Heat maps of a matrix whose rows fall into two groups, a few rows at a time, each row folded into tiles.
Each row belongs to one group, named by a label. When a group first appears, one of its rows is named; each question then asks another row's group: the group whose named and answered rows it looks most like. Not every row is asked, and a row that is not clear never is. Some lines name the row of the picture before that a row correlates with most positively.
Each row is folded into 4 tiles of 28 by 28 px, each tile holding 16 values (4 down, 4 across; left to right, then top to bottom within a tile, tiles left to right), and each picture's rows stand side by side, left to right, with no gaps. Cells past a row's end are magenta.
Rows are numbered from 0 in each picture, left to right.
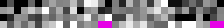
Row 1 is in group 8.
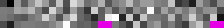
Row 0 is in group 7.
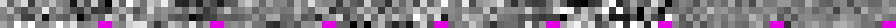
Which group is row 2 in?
7
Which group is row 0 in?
8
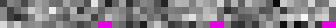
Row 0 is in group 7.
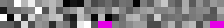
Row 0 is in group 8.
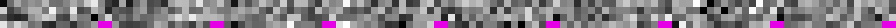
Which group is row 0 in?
7
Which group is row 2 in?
7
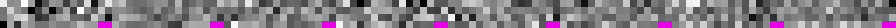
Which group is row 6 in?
8
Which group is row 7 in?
8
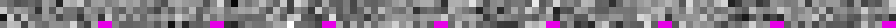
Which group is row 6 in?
8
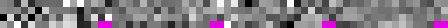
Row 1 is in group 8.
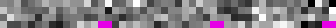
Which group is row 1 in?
7
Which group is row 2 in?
7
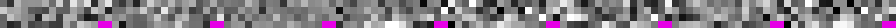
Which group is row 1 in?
7
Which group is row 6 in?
7
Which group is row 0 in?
7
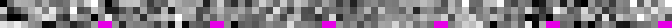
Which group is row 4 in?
8
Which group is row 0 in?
7
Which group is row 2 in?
7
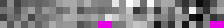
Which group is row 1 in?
8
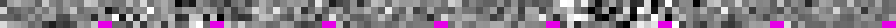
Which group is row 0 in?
7
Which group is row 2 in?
7
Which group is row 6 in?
7
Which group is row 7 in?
7
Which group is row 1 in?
8
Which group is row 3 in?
7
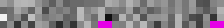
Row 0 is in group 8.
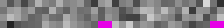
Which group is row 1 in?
7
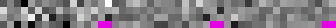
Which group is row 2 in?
7
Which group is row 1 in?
7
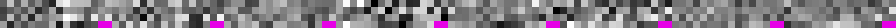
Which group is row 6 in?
8
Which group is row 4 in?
7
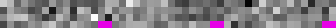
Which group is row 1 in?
8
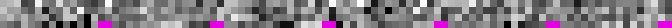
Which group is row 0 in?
8
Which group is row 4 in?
8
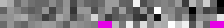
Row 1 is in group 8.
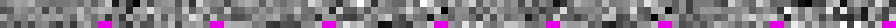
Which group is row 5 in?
7
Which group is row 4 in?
8
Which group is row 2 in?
7
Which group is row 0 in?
8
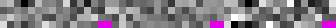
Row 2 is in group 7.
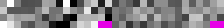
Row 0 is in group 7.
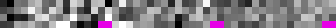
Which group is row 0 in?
7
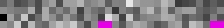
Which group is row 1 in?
8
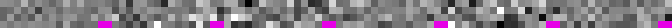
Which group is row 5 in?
8
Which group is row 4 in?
7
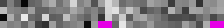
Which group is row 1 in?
8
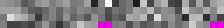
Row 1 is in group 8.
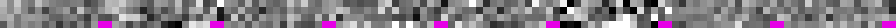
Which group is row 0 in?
8
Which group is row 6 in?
7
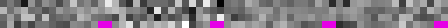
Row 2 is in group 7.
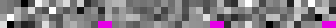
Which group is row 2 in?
7
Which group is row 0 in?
7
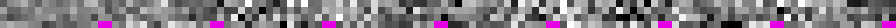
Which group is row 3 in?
8
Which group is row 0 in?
7
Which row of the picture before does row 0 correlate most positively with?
2
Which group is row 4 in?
7
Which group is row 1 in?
8
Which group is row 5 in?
8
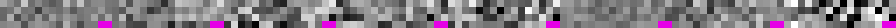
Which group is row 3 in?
7
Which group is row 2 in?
8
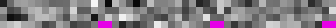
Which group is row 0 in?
7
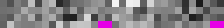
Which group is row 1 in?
8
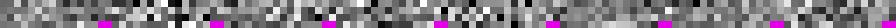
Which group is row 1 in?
8
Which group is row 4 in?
8
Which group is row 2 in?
7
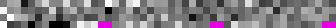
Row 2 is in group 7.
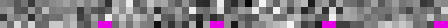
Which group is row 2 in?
7
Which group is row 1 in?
8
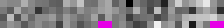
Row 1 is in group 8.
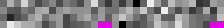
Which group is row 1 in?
7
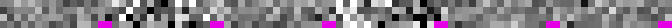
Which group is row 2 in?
7
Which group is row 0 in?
8
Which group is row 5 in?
7
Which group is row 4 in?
7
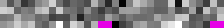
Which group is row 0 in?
8
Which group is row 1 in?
7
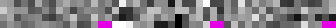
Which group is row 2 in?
8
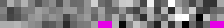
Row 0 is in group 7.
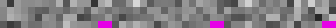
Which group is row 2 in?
7
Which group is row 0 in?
7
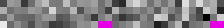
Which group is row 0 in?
7
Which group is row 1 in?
7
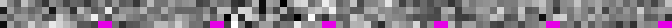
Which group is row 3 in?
8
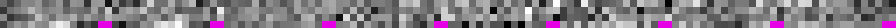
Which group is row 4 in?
8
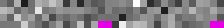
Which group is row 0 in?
8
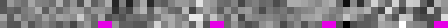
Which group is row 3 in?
7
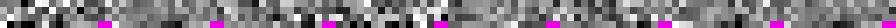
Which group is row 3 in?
8
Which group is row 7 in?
7
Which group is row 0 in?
7
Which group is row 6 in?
7
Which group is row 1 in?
7
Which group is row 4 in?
7
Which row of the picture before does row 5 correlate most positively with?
2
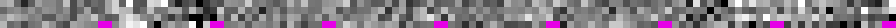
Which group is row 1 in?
8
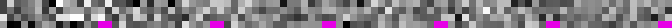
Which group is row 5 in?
7
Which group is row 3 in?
7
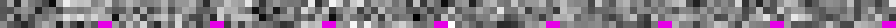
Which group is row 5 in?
8
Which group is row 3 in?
8
